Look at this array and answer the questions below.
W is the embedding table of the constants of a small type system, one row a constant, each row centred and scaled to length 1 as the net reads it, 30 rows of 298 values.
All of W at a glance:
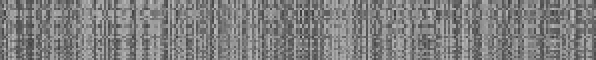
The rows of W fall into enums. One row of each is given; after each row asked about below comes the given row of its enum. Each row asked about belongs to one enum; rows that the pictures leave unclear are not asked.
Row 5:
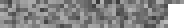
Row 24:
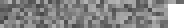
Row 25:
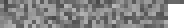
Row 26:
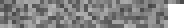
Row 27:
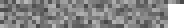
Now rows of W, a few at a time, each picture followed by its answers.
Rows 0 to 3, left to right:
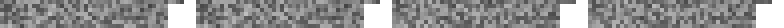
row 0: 26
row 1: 26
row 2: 25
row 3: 25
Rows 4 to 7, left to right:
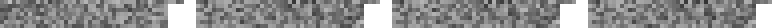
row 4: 24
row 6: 5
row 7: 5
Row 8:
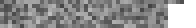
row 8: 26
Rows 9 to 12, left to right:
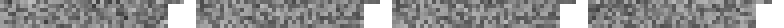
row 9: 5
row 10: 25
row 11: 25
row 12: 24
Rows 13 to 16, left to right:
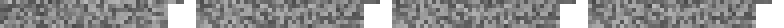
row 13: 24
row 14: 25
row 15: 25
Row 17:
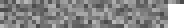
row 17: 27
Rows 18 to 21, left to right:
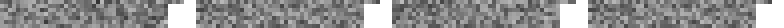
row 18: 5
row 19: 27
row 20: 24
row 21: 27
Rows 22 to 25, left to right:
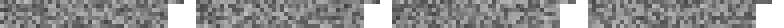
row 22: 27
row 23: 26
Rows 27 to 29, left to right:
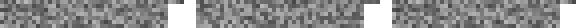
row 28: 25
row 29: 27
